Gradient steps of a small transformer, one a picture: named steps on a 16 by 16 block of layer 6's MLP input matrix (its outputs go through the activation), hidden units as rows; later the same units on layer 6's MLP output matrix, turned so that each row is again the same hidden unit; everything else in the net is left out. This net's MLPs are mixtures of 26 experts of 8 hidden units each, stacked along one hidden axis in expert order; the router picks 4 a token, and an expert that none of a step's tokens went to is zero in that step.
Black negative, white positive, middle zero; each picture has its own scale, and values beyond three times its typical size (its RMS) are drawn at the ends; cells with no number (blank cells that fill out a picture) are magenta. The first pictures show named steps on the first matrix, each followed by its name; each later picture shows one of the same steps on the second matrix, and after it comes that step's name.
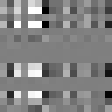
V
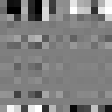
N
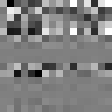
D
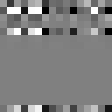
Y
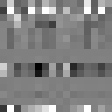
N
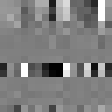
D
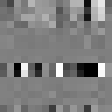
D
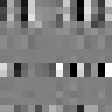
D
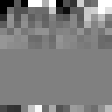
Y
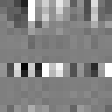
D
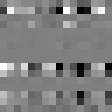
V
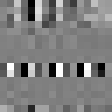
D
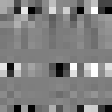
N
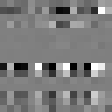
V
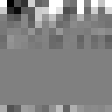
Y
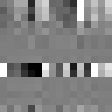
D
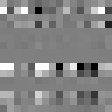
V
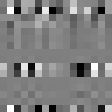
N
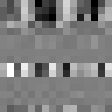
D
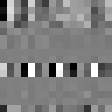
D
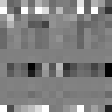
N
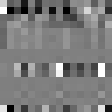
N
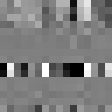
D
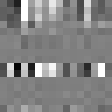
D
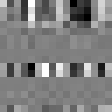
D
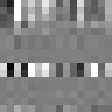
D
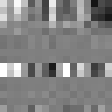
D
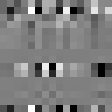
N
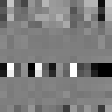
D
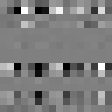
V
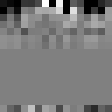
Y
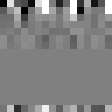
Y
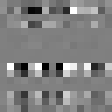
V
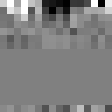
Y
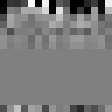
Y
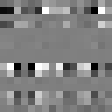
V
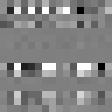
V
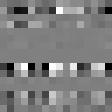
V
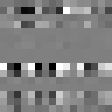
V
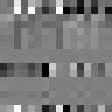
N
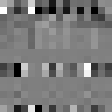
N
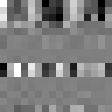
D
